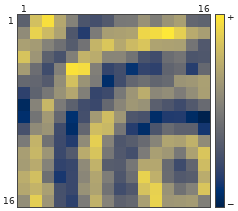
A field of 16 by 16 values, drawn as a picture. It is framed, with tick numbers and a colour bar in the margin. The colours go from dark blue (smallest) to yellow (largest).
Concentric rings centre on the bottom right. Neither half mirrors the other. No row or column stands out.
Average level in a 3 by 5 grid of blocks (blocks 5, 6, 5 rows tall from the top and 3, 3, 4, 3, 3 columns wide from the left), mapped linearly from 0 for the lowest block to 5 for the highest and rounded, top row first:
43332
11211
50253
